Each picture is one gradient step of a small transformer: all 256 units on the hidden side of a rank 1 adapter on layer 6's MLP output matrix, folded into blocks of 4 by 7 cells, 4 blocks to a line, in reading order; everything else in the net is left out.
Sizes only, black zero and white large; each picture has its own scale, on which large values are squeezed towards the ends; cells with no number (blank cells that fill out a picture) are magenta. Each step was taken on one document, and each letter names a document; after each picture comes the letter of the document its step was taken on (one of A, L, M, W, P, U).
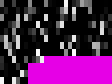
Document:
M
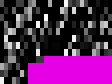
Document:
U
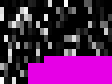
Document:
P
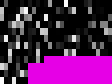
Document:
P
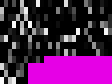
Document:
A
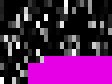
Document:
M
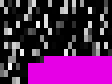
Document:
U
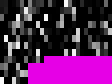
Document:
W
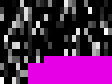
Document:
W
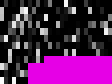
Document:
P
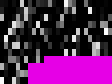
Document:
W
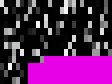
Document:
U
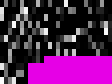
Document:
A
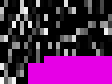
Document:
A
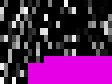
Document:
P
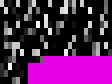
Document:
U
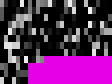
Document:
W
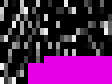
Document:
A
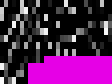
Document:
A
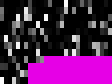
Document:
M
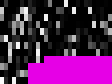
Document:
P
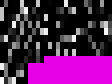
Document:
A
